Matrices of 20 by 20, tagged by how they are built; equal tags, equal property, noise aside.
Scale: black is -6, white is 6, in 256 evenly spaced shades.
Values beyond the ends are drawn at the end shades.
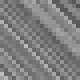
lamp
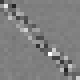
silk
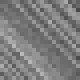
lamp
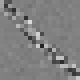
silk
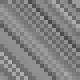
lamp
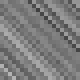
lamp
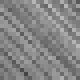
lamp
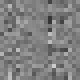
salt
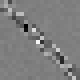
silk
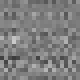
salt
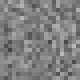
salt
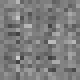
salt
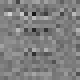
salt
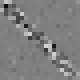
silk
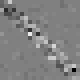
silk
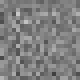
salt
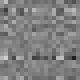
salt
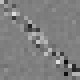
silk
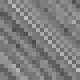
lamp
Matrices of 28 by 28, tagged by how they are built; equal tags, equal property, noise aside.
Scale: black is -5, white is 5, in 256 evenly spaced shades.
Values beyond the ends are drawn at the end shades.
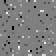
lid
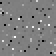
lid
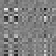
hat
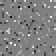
lid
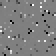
lid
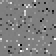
lid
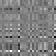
hat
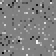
lid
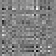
hat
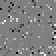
lid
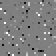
lid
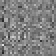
hat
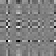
hat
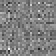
hat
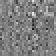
hat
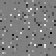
lid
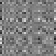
hat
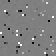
lid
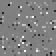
lid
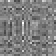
hat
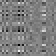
hat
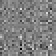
hat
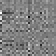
hat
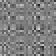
hat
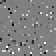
lid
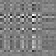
hat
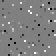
lid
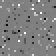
lid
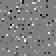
lid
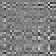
hat
